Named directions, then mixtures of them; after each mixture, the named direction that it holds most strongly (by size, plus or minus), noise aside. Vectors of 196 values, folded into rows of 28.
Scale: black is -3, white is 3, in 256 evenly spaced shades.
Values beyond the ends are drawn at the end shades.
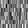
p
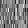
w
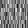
p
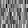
p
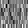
p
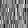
w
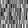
p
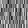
p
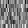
p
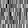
p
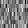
w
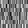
p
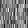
w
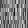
w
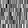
p
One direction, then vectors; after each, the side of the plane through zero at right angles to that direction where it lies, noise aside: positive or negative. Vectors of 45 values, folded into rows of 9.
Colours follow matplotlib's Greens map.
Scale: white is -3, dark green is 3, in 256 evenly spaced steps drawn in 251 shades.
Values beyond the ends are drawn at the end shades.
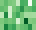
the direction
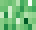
positive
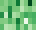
negative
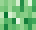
positive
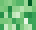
negative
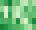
negative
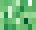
positive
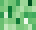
negative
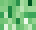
negative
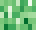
positive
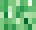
positive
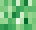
positive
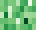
positive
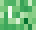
positive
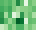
negative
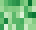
negative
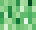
negative
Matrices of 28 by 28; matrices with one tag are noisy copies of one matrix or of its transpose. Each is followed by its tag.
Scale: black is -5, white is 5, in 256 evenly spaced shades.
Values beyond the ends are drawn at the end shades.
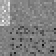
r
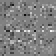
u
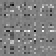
u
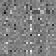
u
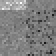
r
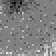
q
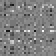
u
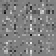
u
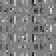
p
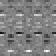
p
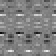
p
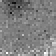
q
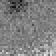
q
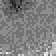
q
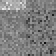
r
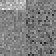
r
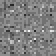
u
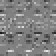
p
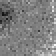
q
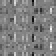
p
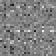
u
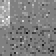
r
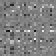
u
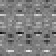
p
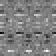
p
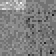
r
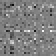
u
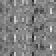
p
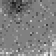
q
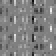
p
